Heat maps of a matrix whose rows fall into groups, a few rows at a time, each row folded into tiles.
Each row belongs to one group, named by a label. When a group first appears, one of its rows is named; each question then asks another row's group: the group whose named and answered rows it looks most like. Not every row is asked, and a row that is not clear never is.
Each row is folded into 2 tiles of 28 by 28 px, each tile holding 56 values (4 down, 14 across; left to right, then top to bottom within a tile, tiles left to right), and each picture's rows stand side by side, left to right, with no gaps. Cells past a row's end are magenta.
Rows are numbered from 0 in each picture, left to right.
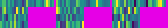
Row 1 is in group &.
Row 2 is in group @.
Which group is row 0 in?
@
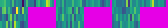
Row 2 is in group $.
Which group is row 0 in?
@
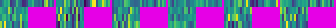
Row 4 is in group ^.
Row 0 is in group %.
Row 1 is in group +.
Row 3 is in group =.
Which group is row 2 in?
%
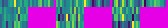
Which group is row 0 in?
$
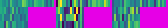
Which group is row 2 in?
%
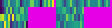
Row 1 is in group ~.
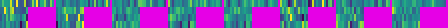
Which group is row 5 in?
~
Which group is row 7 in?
&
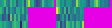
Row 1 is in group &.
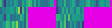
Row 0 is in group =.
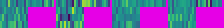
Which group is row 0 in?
@
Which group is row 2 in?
$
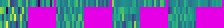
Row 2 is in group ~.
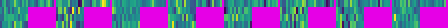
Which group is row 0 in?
$
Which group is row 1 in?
@
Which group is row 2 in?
&
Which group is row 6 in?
$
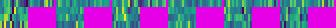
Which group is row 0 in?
%
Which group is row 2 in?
^
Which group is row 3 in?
~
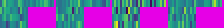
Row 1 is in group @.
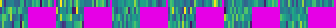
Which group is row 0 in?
~
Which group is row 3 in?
@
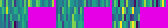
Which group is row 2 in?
~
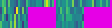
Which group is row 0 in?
@
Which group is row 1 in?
^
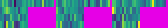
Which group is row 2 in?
&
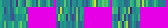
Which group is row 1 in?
+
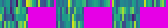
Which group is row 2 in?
~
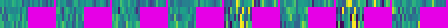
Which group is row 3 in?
=
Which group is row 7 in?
&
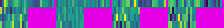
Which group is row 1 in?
%
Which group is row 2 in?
^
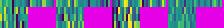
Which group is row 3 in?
@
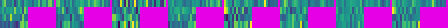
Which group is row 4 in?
&
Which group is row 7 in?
&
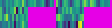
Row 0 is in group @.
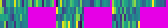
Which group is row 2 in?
&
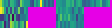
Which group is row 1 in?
^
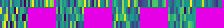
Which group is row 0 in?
+
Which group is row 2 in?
^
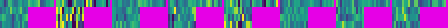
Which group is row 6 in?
=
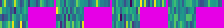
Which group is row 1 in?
&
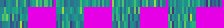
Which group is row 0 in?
+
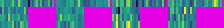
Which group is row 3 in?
@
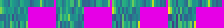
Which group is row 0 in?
&
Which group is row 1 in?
^
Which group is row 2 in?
&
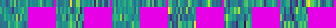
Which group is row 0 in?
$
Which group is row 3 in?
&
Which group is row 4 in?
~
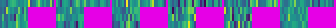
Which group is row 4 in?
+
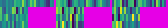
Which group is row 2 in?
%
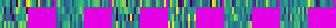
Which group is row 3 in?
%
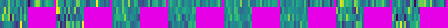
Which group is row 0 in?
+
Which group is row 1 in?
&
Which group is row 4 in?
^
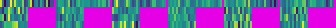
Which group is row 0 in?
=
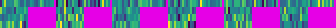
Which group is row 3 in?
=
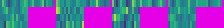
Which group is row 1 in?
&
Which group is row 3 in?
~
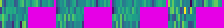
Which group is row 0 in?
~
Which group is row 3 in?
@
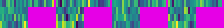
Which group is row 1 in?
=
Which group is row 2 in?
^
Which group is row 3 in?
=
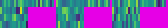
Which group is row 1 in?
~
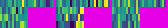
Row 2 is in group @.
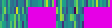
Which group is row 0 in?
@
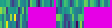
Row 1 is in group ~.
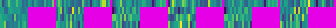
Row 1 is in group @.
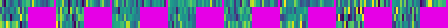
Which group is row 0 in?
=
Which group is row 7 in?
+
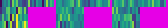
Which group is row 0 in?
%
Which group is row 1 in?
^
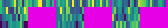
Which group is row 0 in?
$
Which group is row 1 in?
^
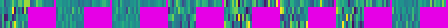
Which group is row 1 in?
@
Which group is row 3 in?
~
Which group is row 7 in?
+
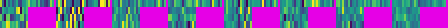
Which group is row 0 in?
=
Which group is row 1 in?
@
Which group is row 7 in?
^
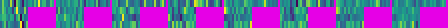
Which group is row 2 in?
~
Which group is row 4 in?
&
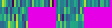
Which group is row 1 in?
%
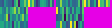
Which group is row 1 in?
+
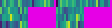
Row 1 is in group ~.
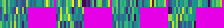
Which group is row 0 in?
@
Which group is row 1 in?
^
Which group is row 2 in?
+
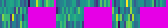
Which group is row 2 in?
$
